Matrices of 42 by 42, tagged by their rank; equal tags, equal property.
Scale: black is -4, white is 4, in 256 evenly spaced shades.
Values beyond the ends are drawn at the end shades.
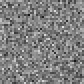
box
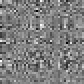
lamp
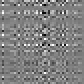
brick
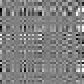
brick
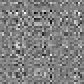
lamp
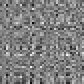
lamp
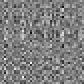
lamp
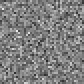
box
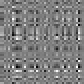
brick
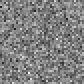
box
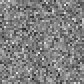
box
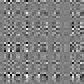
brick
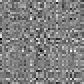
lamp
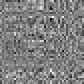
lamp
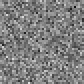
box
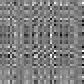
brick
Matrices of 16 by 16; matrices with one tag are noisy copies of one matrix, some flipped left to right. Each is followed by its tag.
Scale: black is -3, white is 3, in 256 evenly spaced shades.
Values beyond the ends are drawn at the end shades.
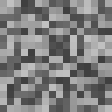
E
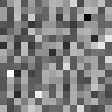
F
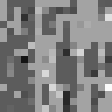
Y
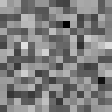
E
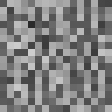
F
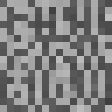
F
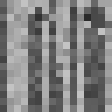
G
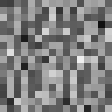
F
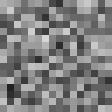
E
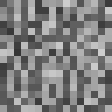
F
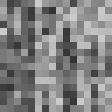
Y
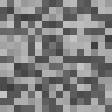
E
